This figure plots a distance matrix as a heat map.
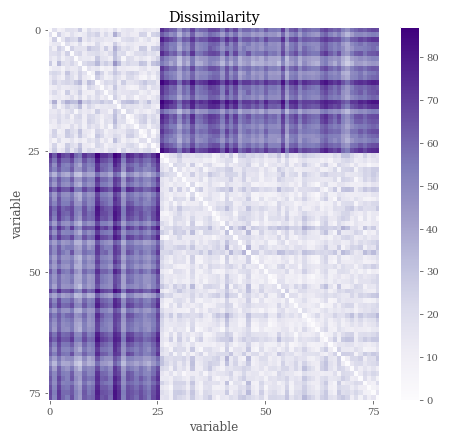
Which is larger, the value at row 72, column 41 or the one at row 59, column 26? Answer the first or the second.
the second
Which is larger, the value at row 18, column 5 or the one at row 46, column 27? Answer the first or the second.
the second
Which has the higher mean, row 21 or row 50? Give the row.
21
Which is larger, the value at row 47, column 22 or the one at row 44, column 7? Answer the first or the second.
the first
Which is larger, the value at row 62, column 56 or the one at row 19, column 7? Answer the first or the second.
the second
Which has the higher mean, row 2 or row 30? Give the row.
2
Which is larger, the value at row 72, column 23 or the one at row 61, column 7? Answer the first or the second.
the first
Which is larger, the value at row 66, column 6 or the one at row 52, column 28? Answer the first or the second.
the first
